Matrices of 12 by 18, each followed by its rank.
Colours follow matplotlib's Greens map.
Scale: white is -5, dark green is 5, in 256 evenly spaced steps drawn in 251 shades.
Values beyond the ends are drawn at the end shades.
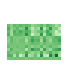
two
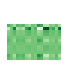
one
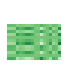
one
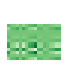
one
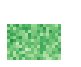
full rank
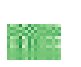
two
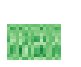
two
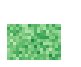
full rank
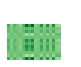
one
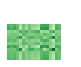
two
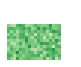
full rank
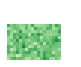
full rank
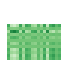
one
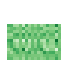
two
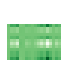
one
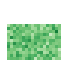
full rank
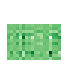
two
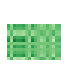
one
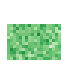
full rank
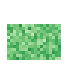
full rank
